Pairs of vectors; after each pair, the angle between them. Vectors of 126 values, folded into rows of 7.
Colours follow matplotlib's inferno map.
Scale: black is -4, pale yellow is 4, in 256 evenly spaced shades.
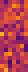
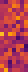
nearly parallel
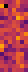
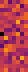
orthogonal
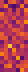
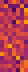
nearly parallel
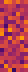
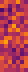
partly aligned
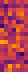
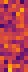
partly aligned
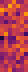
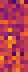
partly opposed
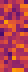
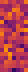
nearly opposite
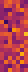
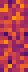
partly opposed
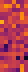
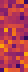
partly opposed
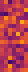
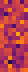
nearly parallel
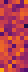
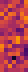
partly aligned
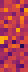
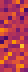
nearly opposite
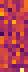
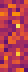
partly aligned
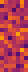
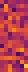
partly aligned
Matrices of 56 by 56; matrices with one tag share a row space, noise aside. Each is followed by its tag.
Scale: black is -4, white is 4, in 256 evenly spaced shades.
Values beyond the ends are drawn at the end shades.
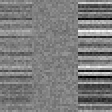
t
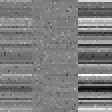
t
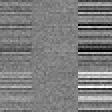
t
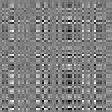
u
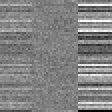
t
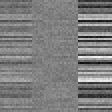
t
